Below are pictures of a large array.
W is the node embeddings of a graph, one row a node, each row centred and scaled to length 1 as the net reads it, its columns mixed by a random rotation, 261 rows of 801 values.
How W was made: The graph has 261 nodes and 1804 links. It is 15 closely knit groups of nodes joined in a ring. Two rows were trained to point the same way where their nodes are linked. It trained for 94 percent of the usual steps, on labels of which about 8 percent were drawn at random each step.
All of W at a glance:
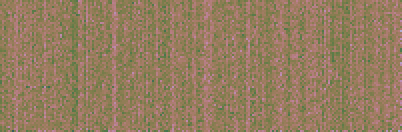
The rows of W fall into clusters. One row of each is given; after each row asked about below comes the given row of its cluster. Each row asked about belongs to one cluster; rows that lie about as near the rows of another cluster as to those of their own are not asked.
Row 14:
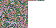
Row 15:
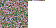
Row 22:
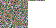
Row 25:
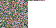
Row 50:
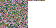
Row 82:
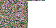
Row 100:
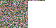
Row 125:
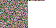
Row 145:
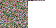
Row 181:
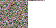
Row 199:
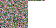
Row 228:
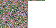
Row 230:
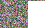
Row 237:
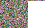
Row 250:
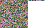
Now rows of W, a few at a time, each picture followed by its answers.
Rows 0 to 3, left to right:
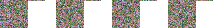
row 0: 230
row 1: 22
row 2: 250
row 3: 228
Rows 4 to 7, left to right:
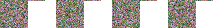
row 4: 237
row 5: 237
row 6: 230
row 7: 22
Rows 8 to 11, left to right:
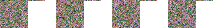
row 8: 181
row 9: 250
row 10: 199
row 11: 237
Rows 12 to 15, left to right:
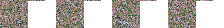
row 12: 82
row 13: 50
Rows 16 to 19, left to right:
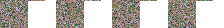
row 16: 237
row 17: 15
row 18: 250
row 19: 50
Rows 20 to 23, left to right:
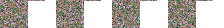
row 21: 145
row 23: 25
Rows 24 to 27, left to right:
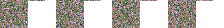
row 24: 22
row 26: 22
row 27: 15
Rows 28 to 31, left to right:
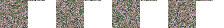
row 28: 250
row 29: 125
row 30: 125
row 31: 181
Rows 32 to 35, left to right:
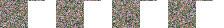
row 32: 125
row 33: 82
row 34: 199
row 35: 25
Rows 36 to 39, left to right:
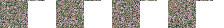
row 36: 22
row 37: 145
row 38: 15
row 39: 82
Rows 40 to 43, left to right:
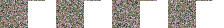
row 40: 50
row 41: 50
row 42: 14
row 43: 230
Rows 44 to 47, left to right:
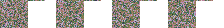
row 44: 199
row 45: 199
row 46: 250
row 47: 100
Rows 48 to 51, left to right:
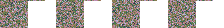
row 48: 100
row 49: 125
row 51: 50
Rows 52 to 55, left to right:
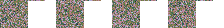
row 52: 125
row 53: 15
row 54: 228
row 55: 100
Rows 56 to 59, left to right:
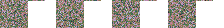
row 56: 199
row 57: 199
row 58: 100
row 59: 228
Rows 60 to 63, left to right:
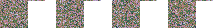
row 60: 50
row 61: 230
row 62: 199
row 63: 25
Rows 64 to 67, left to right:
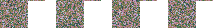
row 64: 22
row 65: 82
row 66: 25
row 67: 50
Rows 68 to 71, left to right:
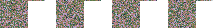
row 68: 230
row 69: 228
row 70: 228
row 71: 181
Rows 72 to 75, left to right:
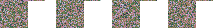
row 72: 50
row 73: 230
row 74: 228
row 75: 237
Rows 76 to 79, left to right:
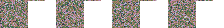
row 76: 50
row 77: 100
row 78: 181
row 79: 50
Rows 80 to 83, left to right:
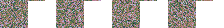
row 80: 22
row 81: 181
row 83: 100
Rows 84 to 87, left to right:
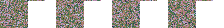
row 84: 230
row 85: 250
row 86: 82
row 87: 25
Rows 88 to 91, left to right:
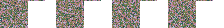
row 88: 22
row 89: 145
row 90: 22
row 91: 199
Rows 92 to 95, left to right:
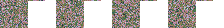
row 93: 14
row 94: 228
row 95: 237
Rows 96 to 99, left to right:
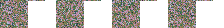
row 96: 15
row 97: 82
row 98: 100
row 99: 237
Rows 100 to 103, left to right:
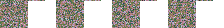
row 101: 15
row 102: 100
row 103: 145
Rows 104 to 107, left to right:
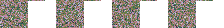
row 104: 82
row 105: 181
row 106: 22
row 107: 50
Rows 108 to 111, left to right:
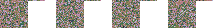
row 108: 15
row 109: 199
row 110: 22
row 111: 181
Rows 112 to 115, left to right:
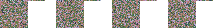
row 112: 50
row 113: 199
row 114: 50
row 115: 50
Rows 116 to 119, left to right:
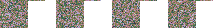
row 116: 230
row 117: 14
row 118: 82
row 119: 181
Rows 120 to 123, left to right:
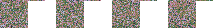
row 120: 22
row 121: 50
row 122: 82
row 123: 82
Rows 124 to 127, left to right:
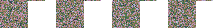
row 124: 82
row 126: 199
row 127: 14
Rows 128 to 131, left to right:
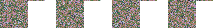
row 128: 230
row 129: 25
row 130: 125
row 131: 145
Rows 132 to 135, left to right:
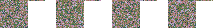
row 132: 125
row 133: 22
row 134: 50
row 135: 181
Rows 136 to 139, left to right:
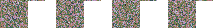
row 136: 100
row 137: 250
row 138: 199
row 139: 25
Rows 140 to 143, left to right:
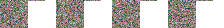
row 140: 125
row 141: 230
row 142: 50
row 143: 145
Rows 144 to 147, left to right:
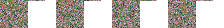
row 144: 25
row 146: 25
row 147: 15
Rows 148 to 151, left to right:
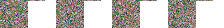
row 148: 25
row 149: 228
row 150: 25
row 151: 14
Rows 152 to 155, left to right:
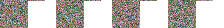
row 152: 230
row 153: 250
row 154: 145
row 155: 14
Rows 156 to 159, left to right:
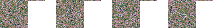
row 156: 237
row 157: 228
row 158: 230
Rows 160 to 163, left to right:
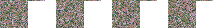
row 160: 181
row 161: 181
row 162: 25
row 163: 181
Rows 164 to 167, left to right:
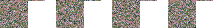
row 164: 181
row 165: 100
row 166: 237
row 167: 50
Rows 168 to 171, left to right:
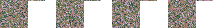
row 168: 237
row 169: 199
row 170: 100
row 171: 125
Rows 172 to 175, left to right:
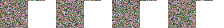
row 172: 15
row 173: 15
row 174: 230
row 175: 15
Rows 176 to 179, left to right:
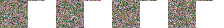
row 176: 250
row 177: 50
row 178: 22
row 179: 22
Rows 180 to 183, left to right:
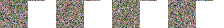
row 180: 250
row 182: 22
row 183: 100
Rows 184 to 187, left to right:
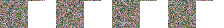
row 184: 181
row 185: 228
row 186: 14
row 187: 125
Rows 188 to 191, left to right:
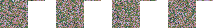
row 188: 145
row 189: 125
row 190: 14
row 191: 125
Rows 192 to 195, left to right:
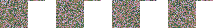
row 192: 22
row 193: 230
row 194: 199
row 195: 100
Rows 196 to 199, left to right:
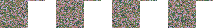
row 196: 237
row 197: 82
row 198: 237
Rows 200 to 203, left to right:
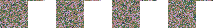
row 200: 181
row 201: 181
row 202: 250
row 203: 228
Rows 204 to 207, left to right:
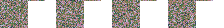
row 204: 22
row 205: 14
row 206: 125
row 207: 181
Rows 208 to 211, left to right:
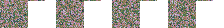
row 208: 199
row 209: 25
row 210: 22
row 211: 230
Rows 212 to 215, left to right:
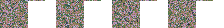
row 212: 15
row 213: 250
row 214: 100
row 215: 15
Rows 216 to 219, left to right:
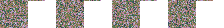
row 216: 14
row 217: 25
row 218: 14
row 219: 100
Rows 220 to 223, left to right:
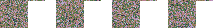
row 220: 100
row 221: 199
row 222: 237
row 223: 14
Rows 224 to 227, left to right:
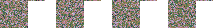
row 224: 25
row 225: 145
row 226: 145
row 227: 237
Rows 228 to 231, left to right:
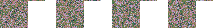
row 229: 199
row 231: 15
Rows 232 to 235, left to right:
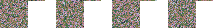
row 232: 145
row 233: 25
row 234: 181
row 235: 22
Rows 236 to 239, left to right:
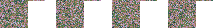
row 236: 14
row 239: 228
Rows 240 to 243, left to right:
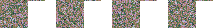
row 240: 250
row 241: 100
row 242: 15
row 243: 25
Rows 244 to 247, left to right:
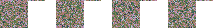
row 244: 50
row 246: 100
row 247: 125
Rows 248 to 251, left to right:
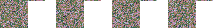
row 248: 125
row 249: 125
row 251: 22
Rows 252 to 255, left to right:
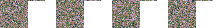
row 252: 100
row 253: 145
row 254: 82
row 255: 25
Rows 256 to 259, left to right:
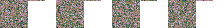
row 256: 82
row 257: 50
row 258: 125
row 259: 125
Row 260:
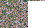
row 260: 25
